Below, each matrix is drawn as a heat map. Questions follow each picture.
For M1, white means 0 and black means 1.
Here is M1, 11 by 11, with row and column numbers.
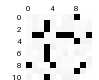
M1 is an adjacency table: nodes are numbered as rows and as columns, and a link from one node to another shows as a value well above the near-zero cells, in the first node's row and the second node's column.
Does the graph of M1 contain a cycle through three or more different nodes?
no
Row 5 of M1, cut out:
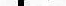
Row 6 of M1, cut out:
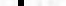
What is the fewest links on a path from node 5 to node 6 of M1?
2
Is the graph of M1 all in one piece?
no
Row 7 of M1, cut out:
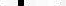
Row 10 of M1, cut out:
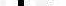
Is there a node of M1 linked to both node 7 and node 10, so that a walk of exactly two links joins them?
yes
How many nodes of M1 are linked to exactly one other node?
9
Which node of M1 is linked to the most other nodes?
node 3
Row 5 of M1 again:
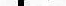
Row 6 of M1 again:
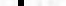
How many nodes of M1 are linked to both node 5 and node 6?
1
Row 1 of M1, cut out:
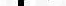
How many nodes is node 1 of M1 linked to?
1
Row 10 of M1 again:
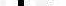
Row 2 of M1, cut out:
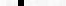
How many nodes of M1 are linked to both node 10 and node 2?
1
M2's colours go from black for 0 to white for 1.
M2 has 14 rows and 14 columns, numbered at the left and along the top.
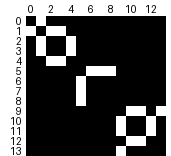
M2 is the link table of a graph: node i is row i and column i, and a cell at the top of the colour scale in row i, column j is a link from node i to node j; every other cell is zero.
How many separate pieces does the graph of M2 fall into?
3
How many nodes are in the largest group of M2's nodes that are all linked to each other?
2
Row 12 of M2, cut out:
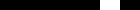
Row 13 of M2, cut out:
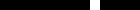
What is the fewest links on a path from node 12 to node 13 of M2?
3
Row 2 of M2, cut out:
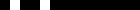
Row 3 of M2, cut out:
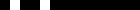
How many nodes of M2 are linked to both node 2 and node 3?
2
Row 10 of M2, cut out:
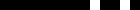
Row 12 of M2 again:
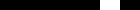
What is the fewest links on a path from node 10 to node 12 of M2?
1
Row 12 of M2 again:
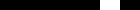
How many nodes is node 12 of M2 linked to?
2
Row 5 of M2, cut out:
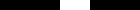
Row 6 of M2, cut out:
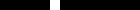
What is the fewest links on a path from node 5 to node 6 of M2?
1
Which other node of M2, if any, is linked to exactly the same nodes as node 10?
node 11
